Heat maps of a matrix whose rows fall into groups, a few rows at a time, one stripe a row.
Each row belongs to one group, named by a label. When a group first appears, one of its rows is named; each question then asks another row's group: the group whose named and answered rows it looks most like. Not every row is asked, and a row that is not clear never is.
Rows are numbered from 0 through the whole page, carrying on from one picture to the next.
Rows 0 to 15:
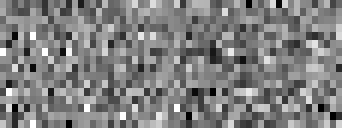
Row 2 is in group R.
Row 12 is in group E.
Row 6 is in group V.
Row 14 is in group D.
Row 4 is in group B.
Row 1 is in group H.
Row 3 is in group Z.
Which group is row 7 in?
Z
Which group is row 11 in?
R
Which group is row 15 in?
B
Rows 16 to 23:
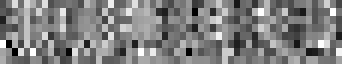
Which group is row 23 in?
H
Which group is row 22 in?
B
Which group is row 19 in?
D
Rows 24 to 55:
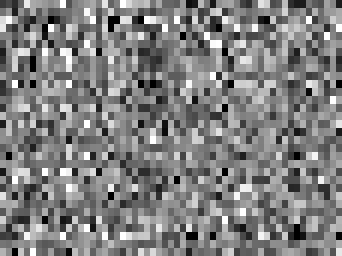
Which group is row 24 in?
D
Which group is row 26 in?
E
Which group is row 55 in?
B
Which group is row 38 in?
V
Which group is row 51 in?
H
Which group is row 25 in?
Z
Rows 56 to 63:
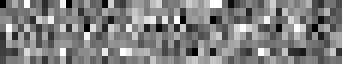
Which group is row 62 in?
D
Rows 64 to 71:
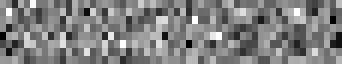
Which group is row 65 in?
R
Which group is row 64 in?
B
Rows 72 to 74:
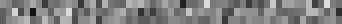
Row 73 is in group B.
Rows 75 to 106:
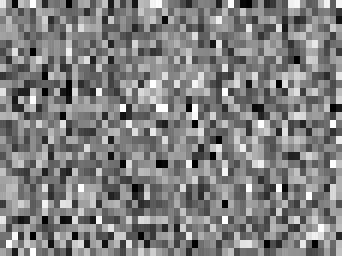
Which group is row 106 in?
B
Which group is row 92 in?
V
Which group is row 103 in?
Z
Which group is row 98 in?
E
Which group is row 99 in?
E
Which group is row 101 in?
E
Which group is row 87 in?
B
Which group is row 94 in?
R
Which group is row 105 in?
R
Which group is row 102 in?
H
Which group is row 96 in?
H
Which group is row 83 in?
H
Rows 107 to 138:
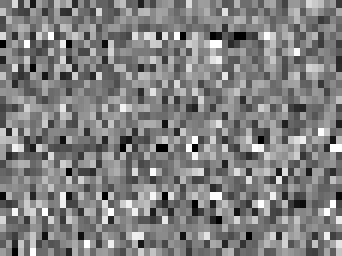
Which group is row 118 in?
E
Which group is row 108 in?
H
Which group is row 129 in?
E
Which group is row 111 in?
Z
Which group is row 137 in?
Z
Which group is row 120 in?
D
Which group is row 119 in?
Z
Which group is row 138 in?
B
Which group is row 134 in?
V
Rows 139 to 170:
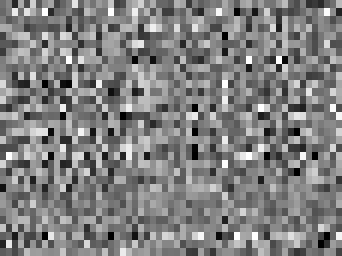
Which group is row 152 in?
D
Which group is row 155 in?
R
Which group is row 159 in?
H
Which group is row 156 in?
H
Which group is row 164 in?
B
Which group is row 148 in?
B
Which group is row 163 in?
H
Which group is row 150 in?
E
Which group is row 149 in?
H
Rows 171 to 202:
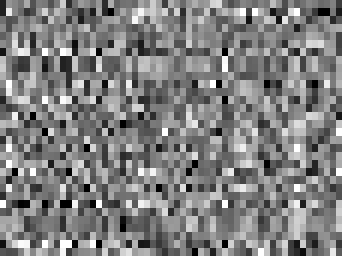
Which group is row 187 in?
V
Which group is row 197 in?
V
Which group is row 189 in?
R
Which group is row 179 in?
H
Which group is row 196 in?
H
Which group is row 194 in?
R
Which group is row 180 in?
B
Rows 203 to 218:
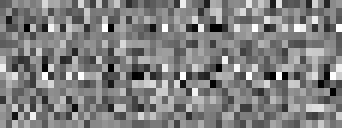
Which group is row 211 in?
V
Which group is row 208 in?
D
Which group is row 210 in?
H
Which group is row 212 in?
E
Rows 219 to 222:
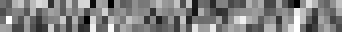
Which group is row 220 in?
V
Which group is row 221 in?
R
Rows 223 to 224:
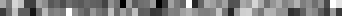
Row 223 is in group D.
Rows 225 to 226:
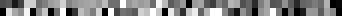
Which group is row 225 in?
D
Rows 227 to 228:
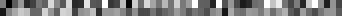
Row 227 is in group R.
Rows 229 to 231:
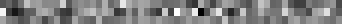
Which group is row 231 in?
H
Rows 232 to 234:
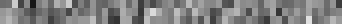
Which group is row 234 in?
E
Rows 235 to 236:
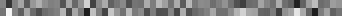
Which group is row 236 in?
R
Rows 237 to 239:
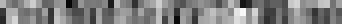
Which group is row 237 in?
B
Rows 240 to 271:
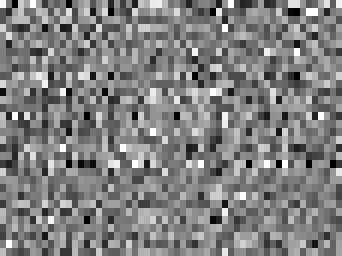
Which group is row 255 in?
H
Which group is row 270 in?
R
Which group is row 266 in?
H
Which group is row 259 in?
B
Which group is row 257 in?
V
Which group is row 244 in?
R
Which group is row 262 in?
E
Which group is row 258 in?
D
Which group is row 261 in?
V
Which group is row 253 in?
V
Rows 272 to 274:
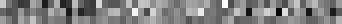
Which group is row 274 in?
B
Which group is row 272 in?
H
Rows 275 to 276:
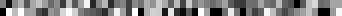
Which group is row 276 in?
Z
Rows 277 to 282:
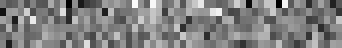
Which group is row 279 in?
B
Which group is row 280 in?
Z
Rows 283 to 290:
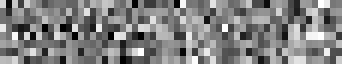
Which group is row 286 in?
H
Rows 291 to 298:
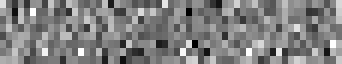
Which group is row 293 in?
Z
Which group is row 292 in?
B
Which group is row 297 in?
E
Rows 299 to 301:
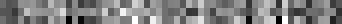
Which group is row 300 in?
D
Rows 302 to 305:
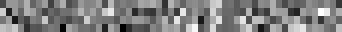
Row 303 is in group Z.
